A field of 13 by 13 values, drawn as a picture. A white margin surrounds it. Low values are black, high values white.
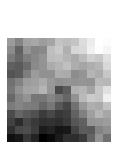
The bottom middle is the ninth with the lowest average. Values rise toward the top right. The ninth with the highest average is the top right. Overall the values sit about 50% of the way up the scale.
